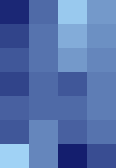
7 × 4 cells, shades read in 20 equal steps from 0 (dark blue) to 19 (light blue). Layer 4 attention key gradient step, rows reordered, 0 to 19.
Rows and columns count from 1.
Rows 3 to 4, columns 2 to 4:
9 13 11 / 8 6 10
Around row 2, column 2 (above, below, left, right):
8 9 4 15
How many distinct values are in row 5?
3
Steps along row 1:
up up down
